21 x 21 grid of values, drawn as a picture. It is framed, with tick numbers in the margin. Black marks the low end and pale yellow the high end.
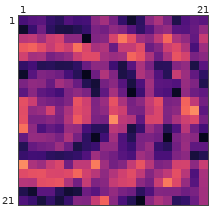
There is no overall slope. No single row or column stands out from its neighbours. Overall the values sit about 40% of the way up the scale. Concentric rings centre on the middle left. Horizontal stripes repeat 3 times down the table.
